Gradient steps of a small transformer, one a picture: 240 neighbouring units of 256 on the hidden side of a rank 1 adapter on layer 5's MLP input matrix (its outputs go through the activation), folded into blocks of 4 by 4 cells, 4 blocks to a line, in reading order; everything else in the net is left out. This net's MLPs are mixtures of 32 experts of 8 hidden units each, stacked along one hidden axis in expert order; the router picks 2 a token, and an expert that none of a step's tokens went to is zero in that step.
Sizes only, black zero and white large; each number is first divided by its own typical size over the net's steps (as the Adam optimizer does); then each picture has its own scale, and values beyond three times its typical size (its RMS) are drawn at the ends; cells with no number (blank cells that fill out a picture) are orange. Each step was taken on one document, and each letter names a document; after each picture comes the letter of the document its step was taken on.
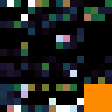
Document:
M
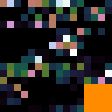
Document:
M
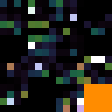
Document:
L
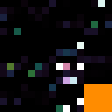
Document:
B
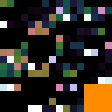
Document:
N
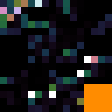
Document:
L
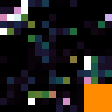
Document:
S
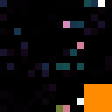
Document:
B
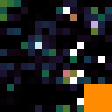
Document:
M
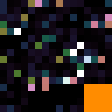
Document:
L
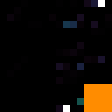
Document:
B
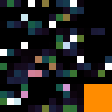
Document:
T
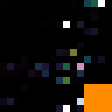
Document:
B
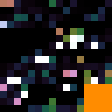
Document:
T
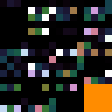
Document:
N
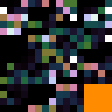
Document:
S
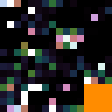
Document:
T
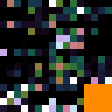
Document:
T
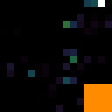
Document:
B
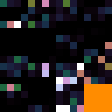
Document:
M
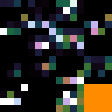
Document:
T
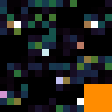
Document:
L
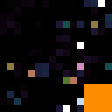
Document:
B
